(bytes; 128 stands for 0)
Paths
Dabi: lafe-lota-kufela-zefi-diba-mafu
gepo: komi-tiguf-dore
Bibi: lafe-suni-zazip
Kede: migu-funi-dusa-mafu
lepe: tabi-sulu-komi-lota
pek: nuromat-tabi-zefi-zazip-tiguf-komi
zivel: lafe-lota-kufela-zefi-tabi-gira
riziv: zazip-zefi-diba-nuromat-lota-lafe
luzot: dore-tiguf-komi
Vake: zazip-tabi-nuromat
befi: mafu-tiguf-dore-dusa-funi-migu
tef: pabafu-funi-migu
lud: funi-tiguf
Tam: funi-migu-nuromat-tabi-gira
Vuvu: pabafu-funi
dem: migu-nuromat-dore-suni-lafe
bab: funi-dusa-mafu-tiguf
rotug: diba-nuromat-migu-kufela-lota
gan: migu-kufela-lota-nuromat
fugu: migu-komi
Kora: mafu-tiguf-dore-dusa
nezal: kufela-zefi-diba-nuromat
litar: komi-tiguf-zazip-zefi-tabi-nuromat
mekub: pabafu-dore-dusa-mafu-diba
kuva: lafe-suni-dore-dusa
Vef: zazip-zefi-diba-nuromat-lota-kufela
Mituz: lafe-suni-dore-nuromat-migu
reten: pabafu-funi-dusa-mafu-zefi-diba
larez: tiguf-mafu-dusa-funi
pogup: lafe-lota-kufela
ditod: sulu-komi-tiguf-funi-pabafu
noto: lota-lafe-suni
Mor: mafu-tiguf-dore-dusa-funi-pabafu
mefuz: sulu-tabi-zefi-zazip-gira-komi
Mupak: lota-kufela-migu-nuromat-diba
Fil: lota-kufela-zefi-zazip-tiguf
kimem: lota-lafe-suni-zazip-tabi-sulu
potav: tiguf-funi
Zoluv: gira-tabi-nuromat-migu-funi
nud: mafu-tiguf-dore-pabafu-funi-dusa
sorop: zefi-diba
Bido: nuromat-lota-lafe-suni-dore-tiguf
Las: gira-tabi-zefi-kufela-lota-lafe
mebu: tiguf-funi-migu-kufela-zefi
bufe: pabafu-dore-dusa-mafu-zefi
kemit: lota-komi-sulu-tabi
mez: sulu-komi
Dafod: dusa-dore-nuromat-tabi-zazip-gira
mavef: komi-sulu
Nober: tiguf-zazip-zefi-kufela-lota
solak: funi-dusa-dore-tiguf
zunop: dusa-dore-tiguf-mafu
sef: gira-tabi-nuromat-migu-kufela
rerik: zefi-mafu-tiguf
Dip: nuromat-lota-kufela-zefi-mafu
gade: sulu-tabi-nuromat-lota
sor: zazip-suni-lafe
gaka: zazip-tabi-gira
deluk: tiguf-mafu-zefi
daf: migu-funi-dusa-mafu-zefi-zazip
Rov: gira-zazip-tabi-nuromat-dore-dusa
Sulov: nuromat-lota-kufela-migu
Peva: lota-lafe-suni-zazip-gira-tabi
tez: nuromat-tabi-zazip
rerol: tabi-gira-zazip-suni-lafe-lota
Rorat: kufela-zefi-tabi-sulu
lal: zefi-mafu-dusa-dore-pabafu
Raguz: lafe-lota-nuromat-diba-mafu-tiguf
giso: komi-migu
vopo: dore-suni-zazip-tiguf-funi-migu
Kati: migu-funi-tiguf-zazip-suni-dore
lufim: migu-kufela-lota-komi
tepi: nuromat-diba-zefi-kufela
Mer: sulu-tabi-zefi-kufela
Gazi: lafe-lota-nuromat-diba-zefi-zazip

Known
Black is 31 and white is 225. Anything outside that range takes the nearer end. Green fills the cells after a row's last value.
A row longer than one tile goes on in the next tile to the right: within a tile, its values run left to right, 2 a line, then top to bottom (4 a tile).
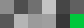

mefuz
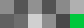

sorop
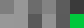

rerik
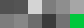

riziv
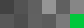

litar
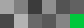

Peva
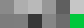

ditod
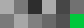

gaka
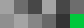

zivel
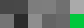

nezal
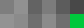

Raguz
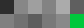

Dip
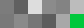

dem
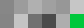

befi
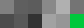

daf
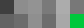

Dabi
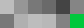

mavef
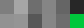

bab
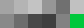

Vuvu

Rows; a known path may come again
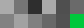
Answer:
gaka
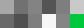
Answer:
Kati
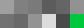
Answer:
gepo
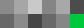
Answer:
nud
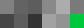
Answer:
daf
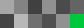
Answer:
Peva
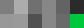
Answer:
bab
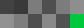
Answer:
gade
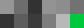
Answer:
tez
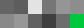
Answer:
Las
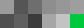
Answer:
Bibi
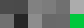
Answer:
nezal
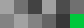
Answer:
zivel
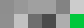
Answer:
vopo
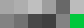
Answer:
Vuvu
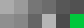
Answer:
solak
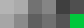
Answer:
lud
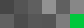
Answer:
litar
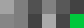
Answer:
Fil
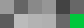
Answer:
mez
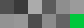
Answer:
rerol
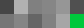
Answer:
zunop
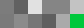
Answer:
dem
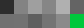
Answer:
Dip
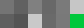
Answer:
Mupak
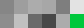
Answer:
tef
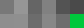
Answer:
Raguz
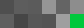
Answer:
Vake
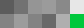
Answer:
Mituz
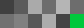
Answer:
bufe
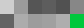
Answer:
kimem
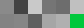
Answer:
noto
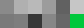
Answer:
ditod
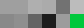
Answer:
Zoluv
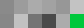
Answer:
befi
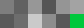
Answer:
reten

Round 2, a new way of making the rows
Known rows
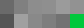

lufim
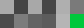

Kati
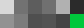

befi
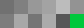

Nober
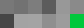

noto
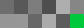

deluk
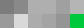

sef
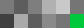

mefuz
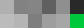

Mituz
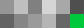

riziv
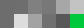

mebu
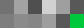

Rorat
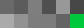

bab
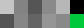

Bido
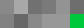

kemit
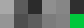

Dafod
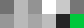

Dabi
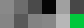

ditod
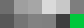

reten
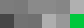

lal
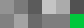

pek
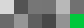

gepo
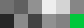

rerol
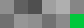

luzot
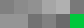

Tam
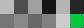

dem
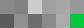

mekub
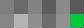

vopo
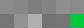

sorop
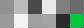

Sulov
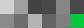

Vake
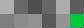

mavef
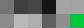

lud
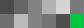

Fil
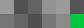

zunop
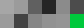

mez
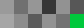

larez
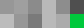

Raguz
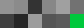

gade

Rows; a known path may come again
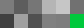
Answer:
mefuz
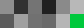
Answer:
potav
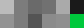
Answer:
kuva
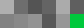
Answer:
mavef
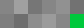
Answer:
kemit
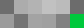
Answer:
nezal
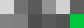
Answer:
Kora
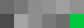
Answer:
lufim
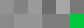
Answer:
Zoluv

